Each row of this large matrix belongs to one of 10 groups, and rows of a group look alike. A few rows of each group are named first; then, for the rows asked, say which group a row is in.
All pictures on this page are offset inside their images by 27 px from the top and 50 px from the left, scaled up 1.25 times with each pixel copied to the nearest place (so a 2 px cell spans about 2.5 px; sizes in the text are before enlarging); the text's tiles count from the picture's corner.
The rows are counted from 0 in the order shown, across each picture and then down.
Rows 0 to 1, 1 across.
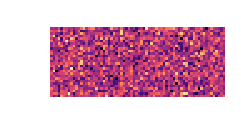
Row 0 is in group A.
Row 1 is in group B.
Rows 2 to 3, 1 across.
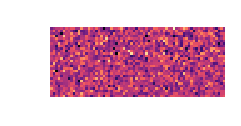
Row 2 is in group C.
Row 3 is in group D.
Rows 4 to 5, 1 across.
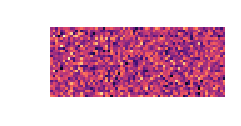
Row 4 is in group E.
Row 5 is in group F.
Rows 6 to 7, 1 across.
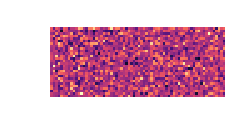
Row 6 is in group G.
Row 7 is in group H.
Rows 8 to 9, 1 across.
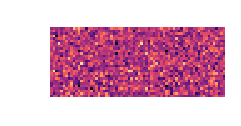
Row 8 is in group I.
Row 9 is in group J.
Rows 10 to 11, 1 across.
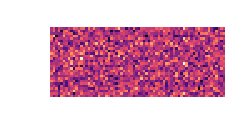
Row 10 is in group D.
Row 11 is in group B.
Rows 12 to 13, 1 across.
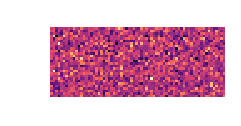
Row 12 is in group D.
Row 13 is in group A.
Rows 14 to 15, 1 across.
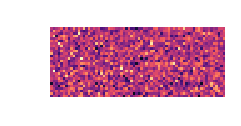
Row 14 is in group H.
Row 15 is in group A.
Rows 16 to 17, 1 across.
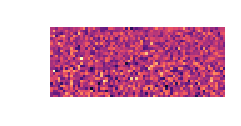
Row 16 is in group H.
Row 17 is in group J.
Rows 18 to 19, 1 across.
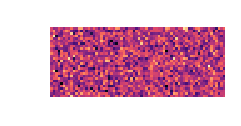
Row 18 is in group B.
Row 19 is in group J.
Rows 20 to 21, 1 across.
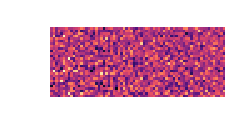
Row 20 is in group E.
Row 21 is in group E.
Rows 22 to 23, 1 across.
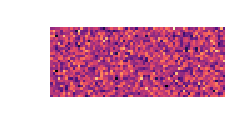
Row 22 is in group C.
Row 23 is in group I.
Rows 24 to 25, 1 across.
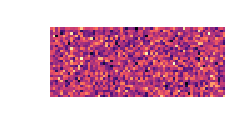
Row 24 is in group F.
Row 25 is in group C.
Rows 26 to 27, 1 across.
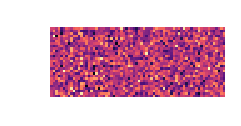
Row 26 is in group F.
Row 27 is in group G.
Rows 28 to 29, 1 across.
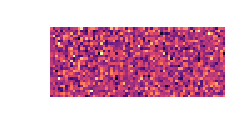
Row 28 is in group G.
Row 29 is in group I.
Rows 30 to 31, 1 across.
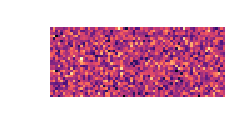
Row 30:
D
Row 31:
A
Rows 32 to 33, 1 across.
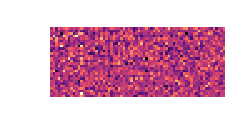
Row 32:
E
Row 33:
D
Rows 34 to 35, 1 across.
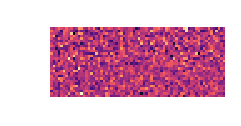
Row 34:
B
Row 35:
H
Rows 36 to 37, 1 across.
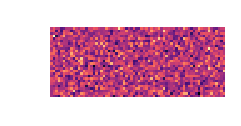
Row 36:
D
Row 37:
G
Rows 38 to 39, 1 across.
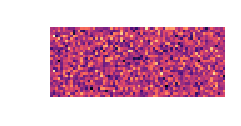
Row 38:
A
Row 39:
J
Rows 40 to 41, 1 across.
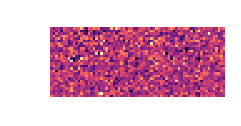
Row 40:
G
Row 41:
F
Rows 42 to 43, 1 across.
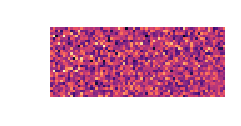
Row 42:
D
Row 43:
E
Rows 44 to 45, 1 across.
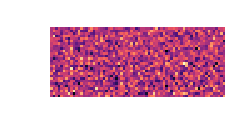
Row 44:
J
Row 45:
B
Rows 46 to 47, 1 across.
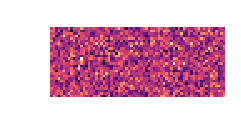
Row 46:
D
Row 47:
C
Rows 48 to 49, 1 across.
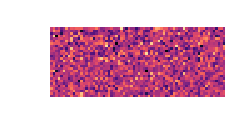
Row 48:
F
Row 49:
D
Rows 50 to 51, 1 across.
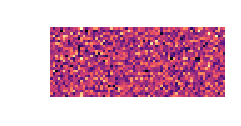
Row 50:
G
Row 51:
D
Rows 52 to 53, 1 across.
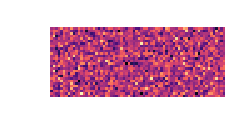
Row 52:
B
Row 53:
H
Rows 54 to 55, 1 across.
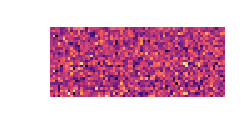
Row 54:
I
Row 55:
B
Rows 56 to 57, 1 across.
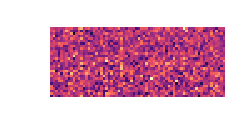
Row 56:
B
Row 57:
A
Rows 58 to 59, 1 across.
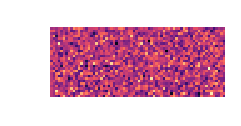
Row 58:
I
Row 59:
G
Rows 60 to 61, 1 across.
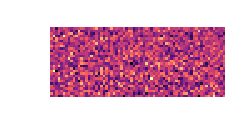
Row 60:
E
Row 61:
A
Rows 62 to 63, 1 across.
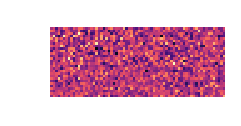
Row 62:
E
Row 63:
C
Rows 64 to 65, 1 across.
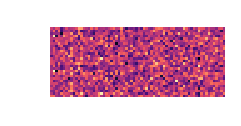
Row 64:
F
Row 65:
F
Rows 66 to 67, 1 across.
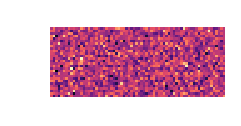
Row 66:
D
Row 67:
B
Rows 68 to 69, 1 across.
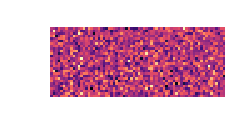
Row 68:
H
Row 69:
J
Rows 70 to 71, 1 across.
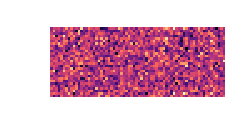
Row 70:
C
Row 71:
B
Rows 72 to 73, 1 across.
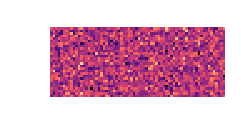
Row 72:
B
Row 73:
J
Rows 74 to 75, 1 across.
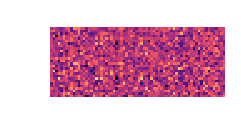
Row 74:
I
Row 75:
I
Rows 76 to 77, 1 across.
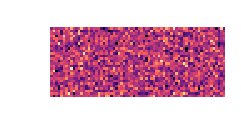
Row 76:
C
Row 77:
B
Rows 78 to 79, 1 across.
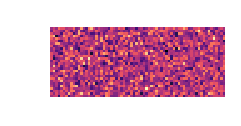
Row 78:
J
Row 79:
H
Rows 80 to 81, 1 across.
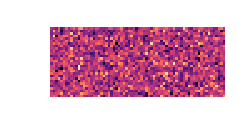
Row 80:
F
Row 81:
C
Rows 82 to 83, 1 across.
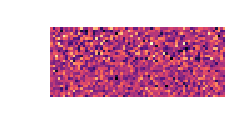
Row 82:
G
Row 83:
I
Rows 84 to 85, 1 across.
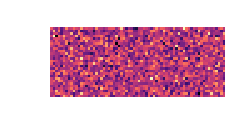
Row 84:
F
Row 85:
G
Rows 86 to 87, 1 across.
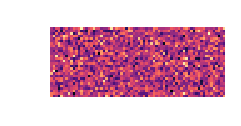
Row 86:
G
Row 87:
B
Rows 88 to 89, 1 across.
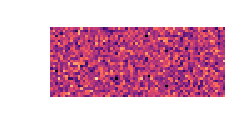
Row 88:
C
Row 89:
I
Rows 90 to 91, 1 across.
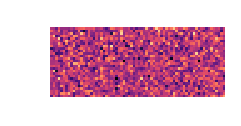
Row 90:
A
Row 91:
I
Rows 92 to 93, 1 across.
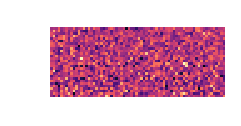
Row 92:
H
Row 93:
B
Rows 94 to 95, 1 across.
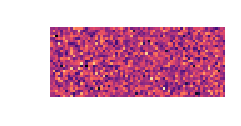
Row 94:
I
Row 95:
G
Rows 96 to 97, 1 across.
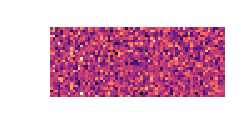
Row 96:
D
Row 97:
H
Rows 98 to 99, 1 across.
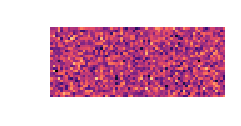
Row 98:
A
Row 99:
I
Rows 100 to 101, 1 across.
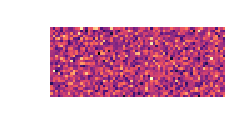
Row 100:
G
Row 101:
A
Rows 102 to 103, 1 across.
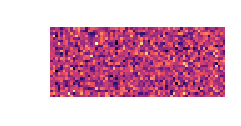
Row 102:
I
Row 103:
B
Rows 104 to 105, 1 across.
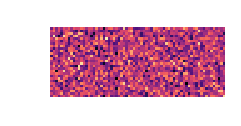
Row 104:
E
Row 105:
C
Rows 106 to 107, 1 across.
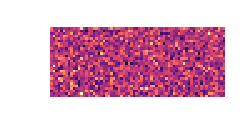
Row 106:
G
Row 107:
H
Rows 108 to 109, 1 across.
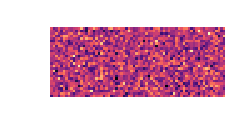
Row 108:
G
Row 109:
I
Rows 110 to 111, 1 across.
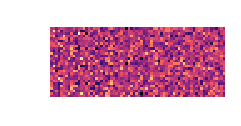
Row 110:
H
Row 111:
H
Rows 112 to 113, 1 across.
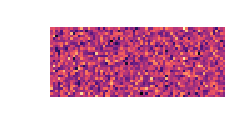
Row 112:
B
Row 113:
H
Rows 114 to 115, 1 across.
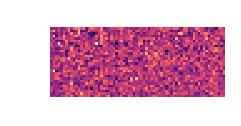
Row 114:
I
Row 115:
J
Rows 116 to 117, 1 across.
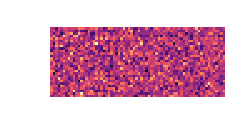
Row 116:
E
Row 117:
D
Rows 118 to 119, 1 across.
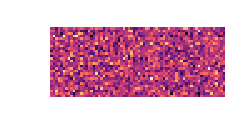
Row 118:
E
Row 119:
G
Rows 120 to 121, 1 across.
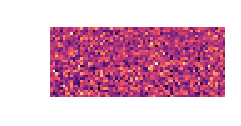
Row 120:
G
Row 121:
J
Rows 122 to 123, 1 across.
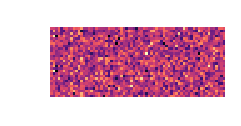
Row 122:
F
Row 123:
D
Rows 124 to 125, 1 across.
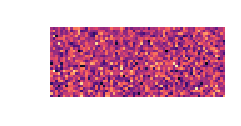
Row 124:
I
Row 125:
A
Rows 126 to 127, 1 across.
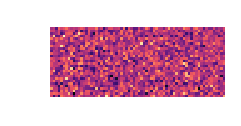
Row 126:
E
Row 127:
B
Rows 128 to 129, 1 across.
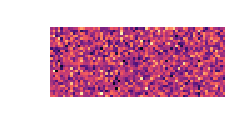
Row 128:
A
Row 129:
F
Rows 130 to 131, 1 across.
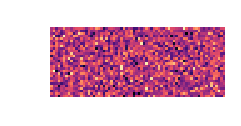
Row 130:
E
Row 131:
A
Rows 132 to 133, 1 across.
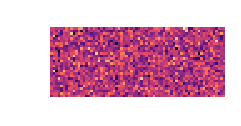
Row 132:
B
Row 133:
I
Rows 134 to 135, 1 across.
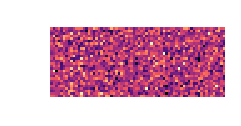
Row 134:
G
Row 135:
F
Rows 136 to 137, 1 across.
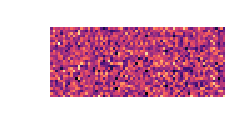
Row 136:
C
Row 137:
C
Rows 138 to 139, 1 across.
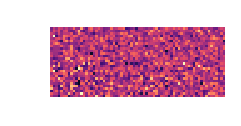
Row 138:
J
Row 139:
H
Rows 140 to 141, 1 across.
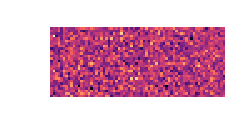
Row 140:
A
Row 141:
J
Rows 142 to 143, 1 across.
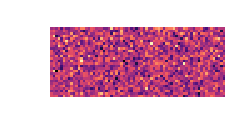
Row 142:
A
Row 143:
F
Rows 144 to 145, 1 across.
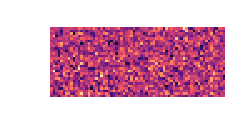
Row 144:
B
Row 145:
J
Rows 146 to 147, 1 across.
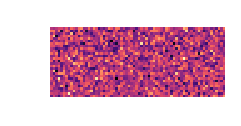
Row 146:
B
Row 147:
I
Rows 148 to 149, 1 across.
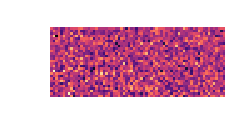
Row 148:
F
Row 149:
E
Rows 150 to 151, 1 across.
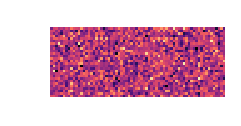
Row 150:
C
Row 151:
F
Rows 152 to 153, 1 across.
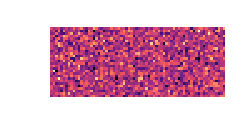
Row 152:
G
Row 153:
I
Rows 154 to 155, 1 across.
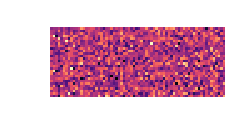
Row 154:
A
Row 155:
B
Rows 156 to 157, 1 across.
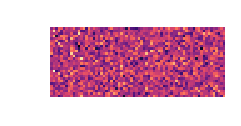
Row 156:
H
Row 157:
A
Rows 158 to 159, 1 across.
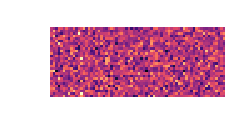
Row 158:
H
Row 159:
D
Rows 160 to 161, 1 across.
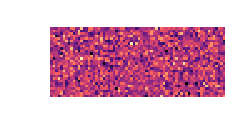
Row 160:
J
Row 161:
C
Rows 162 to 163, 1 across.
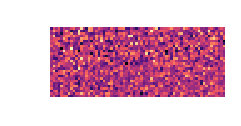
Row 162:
J
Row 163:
H
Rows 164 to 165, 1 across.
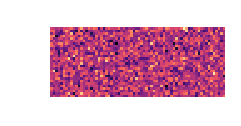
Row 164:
B
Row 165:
J
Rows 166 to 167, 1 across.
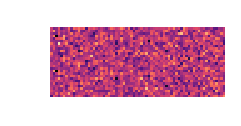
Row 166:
I
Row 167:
I
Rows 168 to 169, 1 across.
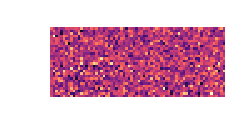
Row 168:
F
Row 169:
G
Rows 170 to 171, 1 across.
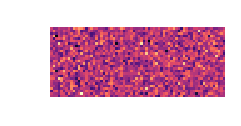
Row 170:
I
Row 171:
H
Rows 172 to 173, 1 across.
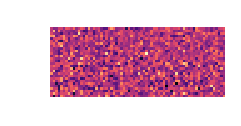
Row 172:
H
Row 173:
B
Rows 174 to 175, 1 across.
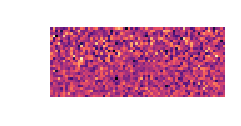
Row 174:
D
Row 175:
I
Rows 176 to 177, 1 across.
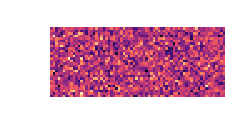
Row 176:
E
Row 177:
D
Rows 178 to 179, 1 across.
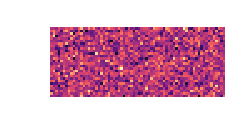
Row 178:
B
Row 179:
A
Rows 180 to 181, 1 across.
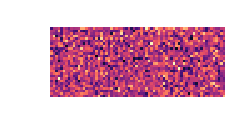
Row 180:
A
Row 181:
C
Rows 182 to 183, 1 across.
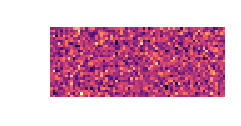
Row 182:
I
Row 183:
J
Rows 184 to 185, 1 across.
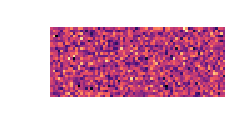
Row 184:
B
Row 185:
J
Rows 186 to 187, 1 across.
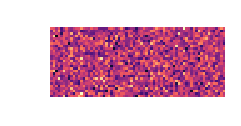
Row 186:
F
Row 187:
D
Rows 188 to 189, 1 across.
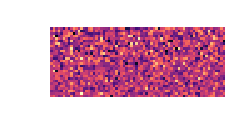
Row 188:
J
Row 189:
F
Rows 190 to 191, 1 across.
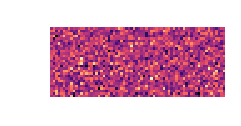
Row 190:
D
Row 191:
G
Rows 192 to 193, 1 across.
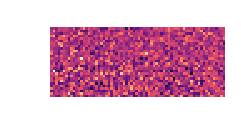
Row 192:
H
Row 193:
E
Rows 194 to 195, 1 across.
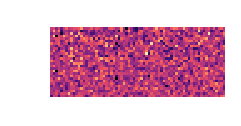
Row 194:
F
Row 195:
I
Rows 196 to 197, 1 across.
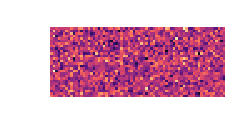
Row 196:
B
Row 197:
F
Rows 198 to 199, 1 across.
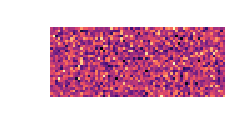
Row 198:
A
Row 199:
C
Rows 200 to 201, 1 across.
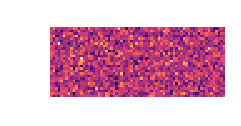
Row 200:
D
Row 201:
B
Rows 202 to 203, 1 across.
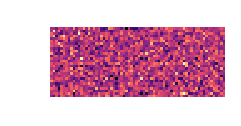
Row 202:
H
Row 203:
B
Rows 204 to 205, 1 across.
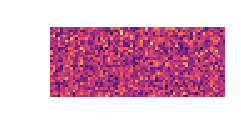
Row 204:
A
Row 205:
B
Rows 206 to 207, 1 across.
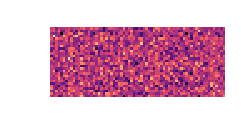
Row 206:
E
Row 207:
A
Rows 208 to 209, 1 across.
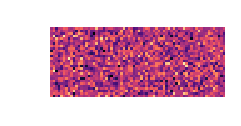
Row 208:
E
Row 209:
B
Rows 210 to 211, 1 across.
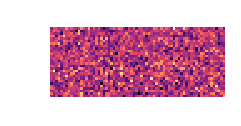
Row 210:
C
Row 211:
A
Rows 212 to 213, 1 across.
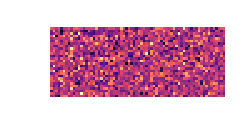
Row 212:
F
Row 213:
H
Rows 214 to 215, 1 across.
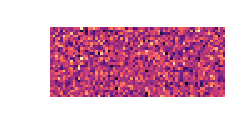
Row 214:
G
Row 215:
C
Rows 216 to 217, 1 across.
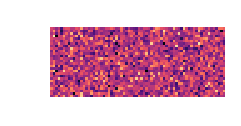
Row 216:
F
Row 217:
D
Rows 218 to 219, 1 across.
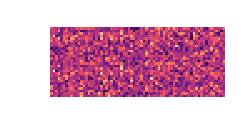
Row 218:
A
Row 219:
A
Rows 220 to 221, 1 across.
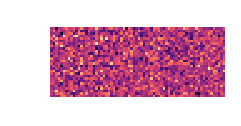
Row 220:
E
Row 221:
G
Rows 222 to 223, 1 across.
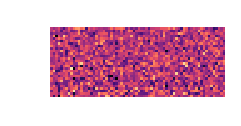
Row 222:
I
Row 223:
B
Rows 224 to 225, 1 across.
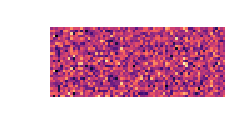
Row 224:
B
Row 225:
B
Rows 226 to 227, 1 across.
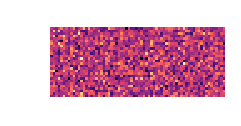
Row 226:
H
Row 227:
D
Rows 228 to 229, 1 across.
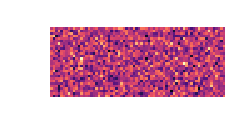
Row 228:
D
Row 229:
B
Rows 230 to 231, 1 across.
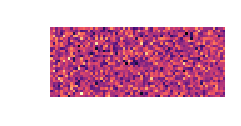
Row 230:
E
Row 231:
H
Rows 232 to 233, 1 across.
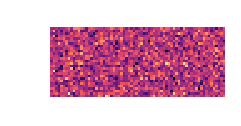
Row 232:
I
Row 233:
B
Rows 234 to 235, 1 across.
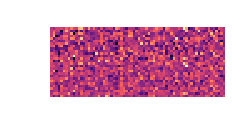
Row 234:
B
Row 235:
B
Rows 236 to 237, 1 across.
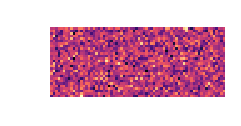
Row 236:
B
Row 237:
D
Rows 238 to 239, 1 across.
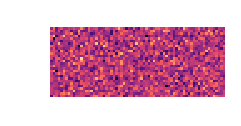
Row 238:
D
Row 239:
I
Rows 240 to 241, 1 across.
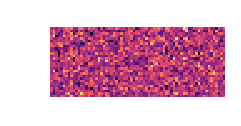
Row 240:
B
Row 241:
J
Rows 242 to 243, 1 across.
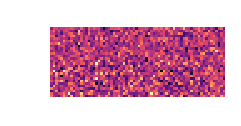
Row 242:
C
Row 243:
E
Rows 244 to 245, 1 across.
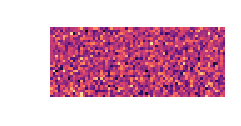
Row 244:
G
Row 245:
D
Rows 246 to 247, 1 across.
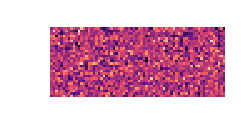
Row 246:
C
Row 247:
G
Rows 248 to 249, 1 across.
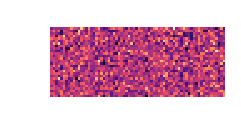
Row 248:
C
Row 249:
C
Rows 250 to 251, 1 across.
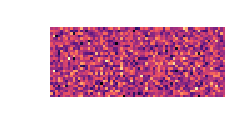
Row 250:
B
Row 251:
A
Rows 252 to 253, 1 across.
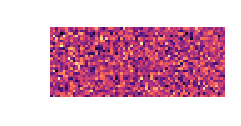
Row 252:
E
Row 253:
I
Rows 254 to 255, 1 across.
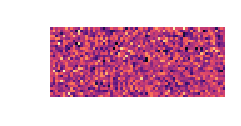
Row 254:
C
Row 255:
E
